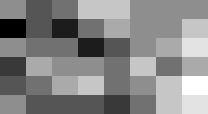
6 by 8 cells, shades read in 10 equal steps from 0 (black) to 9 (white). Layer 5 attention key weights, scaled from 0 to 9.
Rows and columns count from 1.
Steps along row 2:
up down up up down same up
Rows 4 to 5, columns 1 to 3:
2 6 5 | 3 4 6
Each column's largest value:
5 6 6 7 7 7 7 9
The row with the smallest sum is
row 2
